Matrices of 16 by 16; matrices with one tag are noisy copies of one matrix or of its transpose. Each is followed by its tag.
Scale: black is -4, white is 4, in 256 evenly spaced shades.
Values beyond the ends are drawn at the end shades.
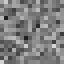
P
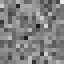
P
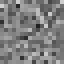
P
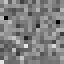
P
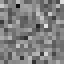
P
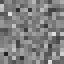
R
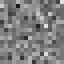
P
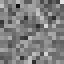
P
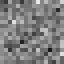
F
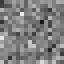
F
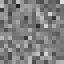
P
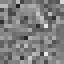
P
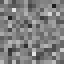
R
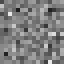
R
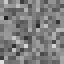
P
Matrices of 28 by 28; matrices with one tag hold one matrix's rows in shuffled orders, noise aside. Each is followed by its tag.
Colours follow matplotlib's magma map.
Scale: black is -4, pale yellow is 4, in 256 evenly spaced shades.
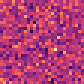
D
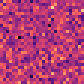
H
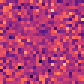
H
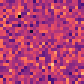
H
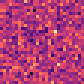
D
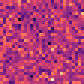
H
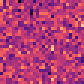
H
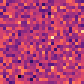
H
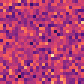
H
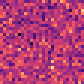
H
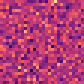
D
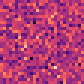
D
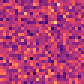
D
